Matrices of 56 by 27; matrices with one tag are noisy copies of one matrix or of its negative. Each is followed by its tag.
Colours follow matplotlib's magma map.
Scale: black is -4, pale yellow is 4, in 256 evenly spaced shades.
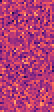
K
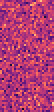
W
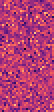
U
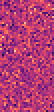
U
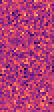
K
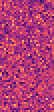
U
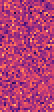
U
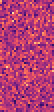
K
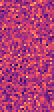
W
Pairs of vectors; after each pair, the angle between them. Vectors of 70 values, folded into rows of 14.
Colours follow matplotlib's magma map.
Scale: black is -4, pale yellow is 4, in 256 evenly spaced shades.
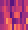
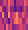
orthogonal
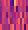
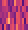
partly aligned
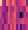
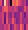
orthogonal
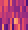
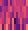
nearly opposite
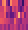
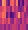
nearly parallel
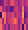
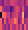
nearly parallel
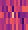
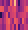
orthogonal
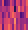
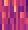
nearly opposite
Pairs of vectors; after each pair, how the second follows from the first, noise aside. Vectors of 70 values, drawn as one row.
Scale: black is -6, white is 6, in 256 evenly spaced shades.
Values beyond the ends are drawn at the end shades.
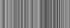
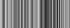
scaled up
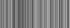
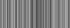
wrapped around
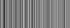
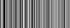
scaled up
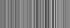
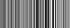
scaled up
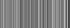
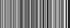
scaled up
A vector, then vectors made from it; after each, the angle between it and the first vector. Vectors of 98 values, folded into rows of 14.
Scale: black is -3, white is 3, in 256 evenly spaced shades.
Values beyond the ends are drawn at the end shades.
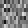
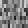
partly aligned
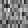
partly opposed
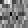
partly opposed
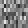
nearly opposite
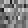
partly opposed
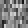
partly aligned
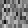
nearly parallel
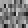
partly opposed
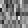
orthogonal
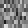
nearly parallel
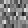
nearly opposite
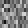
nearly parallel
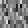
orthogonal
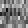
orthogonal
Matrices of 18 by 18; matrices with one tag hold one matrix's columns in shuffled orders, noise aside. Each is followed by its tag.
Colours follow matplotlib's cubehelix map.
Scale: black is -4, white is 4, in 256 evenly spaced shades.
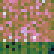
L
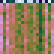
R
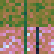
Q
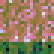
L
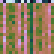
R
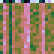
R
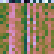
R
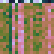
R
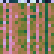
R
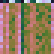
R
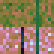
Q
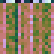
R
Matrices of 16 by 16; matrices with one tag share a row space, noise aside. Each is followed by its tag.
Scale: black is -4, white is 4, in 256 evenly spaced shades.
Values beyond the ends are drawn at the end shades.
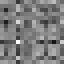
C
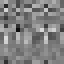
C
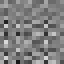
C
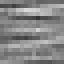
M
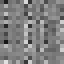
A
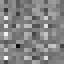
C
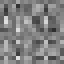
C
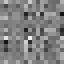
A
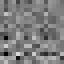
C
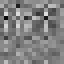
C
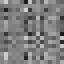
A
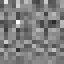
C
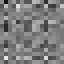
C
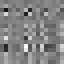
A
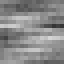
M
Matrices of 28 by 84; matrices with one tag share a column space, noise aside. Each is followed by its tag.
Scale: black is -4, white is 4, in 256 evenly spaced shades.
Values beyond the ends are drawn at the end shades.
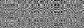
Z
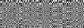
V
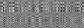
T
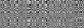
Z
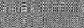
T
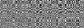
Z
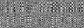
T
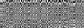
V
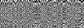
V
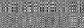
T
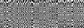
V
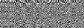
V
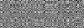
Z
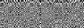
V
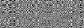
Z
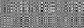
T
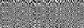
V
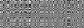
Z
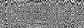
V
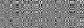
Z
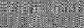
T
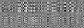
T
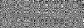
Z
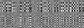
T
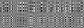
T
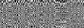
V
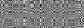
Z
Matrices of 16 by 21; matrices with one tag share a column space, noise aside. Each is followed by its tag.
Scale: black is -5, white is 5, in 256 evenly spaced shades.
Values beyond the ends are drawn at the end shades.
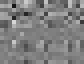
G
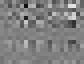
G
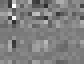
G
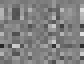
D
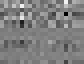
G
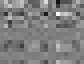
G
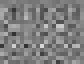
D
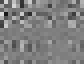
G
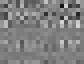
G
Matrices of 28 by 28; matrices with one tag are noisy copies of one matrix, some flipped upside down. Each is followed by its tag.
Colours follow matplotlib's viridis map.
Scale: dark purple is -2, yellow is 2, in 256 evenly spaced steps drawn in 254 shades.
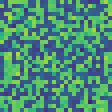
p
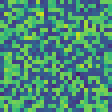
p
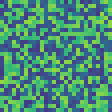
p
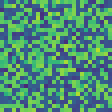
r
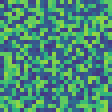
p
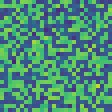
r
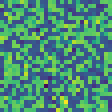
p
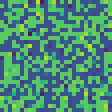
p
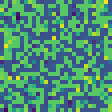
p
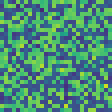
r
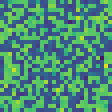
p
